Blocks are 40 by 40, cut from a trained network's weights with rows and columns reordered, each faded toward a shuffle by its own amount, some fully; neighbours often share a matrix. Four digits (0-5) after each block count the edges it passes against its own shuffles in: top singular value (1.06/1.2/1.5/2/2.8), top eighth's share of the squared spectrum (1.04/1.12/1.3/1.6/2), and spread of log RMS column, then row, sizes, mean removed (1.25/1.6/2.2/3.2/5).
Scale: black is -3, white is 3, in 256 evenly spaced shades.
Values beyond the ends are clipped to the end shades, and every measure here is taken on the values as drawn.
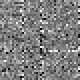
2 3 2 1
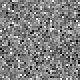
0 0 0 0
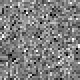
0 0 0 0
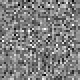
2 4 2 1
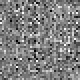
2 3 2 1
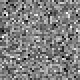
1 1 0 0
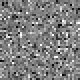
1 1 0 0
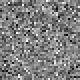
0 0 0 0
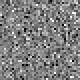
1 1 0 0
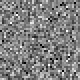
1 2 0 0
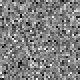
0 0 0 0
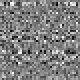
4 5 2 3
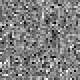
2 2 0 0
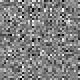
4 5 3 2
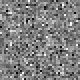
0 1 0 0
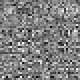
3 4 2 2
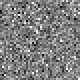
1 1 0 0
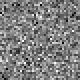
2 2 0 0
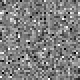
2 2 0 1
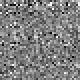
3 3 0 2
